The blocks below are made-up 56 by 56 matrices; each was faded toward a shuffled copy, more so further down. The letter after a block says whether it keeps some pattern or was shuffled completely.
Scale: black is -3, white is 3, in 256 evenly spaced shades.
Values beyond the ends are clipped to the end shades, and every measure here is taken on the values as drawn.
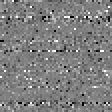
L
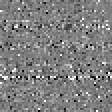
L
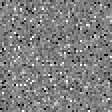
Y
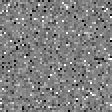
Y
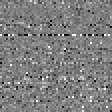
L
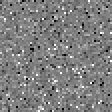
Y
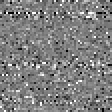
L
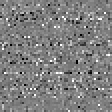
L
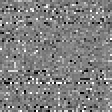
L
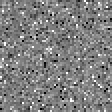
Y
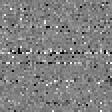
L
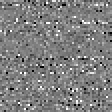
L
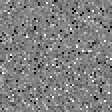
Y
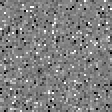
Y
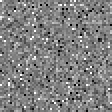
Y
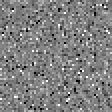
Y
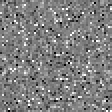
Y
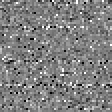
L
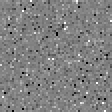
Y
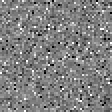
Y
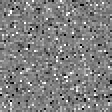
Y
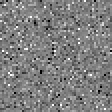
Y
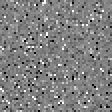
Y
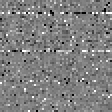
L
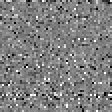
L
